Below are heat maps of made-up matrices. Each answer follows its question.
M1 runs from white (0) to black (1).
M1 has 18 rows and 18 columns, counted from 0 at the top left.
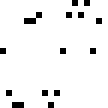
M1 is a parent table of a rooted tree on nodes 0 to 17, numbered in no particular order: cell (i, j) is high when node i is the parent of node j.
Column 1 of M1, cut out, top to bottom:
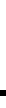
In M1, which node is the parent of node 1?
15
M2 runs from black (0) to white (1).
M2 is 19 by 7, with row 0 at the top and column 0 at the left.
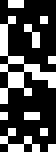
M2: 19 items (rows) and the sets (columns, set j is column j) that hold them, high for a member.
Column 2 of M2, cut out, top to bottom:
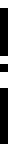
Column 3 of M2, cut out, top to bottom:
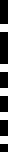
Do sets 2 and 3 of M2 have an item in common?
no
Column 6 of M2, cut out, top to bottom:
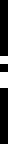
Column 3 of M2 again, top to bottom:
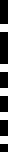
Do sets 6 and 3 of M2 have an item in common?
no
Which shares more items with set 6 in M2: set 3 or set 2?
set 2
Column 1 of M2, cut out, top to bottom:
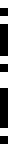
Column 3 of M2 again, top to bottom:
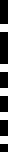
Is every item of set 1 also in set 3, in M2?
no
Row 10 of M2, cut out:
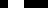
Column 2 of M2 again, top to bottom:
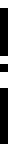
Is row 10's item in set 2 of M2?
yes
